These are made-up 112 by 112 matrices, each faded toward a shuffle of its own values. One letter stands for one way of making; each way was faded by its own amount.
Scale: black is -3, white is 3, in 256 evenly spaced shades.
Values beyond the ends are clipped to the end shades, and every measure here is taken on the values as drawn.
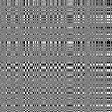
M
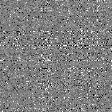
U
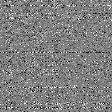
U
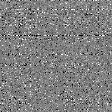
U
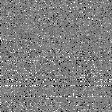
U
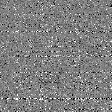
U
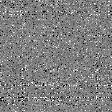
U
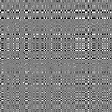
M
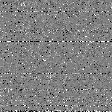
U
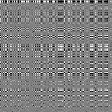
M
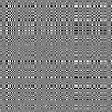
M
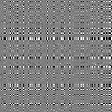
M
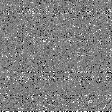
U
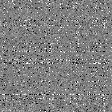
U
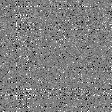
U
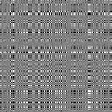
M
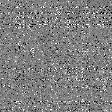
U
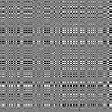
M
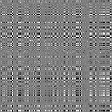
M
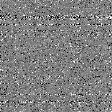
U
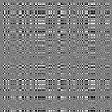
M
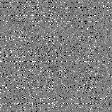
U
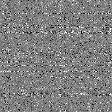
U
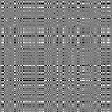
M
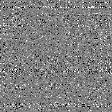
U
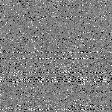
U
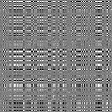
M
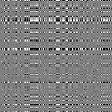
M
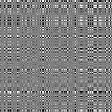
M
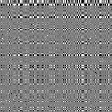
M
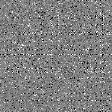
U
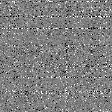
U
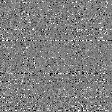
U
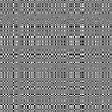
M
